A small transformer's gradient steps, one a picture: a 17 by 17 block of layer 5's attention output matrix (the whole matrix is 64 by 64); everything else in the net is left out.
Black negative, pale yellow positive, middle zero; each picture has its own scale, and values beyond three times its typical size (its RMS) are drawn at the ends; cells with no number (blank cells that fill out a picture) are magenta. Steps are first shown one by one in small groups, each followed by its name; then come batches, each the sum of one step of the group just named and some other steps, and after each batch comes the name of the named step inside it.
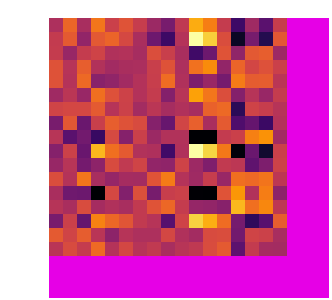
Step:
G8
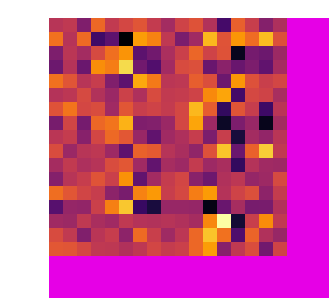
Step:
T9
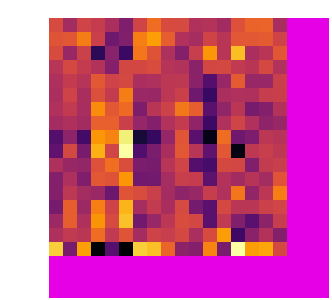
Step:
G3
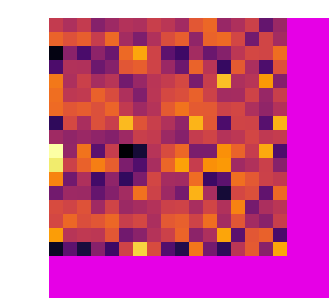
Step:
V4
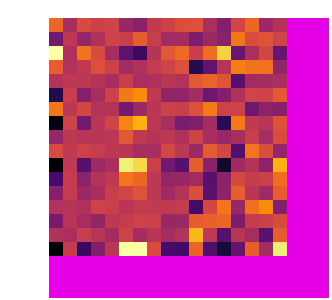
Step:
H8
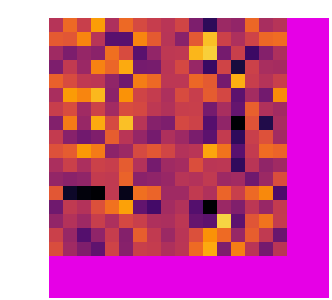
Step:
T9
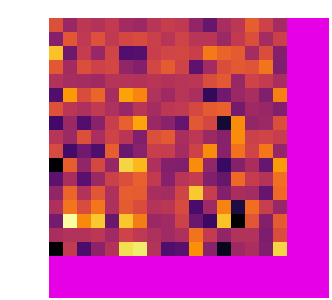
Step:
H8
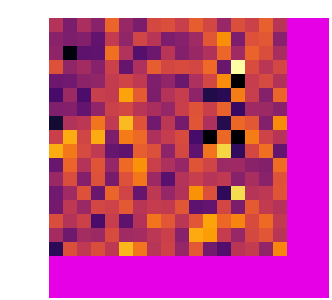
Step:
H8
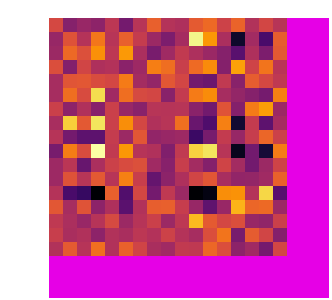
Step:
G8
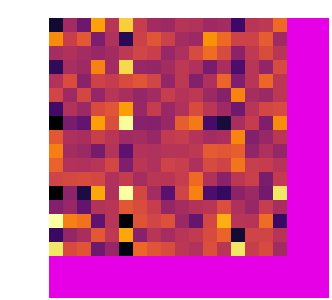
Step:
G3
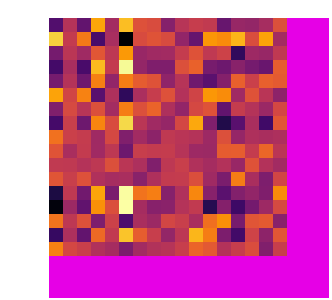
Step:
T9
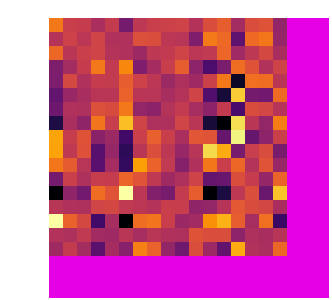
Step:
H8
